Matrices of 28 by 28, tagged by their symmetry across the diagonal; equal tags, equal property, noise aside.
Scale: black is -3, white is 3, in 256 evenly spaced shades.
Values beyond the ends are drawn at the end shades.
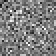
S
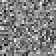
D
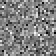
D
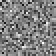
S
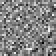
S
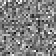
D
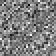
S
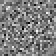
S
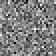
D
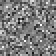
S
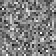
D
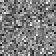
D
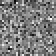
D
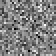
D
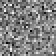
S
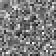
S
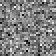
D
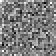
S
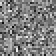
D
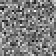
D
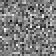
D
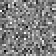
D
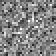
S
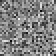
S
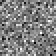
S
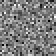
D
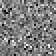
D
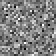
S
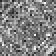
S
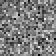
S
